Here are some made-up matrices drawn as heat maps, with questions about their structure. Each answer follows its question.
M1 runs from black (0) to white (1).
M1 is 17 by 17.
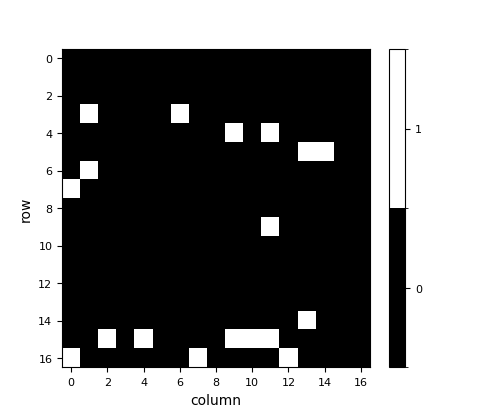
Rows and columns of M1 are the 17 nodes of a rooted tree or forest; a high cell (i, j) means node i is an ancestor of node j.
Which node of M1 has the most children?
15
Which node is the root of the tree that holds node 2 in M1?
15
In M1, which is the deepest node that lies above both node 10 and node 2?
15
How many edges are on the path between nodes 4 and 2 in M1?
2
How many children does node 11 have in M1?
0
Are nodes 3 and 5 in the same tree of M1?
no
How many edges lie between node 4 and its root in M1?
1
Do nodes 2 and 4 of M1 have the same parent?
yes
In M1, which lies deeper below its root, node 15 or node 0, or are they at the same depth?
node 0
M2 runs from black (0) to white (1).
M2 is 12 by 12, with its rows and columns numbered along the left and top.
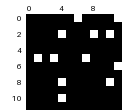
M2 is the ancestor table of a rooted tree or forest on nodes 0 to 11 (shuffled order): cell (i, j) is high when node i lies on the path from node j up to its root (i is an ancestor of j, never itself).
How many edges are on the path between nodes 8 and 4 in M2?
2
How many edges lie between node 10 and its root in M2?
2
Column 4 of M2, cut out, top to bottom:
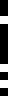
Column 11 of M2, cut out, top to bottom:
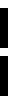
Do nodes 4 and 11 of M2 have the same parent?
no
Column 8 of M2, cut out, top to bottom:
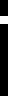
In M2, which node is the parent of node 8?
2
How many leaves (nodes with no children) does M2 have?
6
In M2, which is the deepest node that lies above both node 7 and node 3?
5
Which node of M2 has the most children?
5
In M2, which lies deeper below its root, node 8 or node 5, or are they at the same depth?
node 8
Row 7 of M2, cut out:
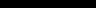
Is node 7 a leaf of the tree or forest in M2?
yes
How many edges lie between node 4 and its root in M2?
3
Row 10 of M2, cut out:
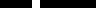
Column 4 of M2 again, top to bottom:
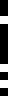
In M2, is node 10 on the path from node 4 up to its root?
yes
